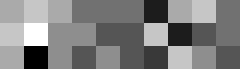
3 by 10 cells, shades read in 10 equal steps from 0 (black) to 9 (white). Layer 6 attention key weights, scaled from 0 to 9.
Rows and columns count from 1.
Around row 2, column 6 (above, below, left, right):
4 3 3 7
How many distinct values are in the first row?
4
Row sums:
49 47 39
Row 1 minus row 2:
-1 -2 1 -1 1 1 -6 5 4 0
